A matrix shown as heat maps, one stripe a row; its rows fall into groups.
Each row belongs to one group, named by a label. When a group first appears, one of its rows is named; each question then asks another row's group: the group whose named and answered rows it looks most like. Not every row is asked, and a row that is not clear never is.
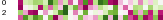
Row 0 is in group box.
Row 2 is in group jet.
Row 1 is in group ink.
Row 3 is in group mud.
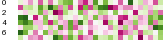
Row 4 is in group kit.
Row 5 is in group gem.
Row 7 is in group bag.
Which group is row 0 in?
bag
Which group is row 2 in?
mud
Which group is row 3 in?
kit
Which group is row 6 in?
kit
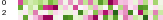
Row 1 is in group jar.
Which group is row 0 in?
box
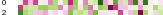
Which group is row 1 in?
box
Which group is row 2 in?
kit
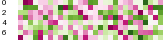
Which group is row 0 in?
jet
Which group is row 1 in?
gem
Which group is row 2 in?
bag
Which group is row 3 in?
ink
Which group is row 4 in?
jar
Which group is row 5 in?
box
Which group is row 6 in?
bag
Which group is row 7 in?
ink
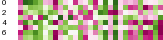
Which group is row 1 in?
mud
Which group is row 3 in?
bag
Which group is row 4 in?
mud
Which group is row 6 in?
mud
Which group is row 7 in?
mud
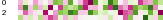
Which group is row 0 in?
bag
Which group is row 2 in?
jet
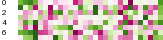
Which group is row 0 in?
gem
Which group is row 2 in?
bag
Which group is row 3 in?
jar
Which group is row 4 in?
gem
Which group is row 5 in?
jet
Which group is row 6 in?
gem
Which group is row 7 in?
gem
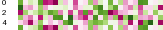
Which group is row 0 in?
jar
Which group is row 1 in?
jet
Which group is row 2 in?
box
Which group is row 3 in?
bag
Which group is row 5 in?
jar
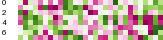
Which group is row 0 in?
ink
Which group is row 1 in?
ink
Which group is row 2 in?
ink
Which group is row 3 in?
mud
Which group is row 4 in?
mud
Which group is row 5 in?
gem
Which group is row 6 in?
gem
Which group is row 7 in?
kit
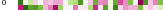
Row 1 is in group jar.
